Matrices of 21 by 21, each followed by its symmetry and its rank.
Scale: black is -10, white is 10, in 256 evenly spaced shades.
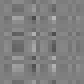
neither, rank one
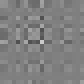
symmetric, rank two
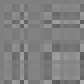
symmetric, rank one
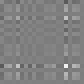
symmetric, rank one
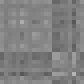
symmetric, rank two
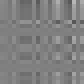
neither, rank one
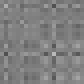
symmetric, rank two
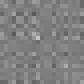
symmetric, rank three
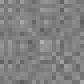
symmetric, rank three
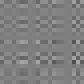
neither, rank one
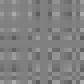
symmetric, rank one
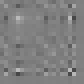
symmetric, rank two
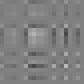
symmetric, rank one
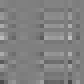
neither, rank one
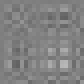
symmetric, rank two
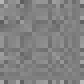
symmetric, rank three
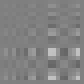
symmetric, rank one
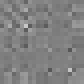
symmetric, rank three
